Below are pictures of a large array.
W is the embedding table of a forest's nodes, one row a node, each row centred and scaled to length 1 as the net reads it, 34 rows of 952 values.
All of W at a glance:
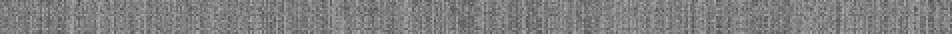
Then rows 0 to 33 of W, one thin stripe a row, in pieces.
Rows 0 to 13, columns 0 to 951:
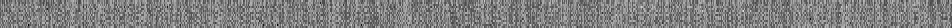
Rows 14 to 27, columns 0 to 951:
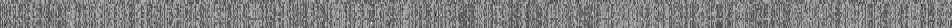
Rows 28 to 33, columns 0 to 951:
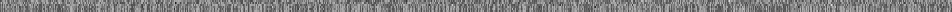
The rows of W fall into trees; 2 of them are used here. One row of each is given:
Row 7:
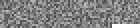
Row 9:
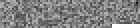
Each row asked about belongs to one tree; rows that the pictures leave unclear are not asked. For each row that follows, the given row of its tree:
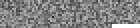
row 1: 7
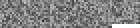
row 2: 7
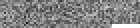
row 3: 9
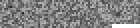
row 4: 7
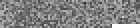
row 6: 9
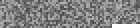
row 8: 9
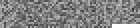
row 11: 9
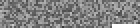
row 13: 7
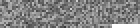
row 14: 9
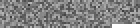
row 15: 9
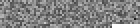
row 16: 7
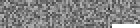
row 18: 7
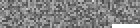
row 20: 7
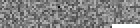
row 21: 7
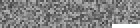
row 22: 7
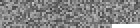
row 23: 9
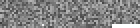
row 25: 7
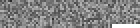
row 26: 7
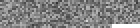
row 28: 9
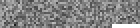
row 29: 9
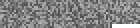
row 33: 7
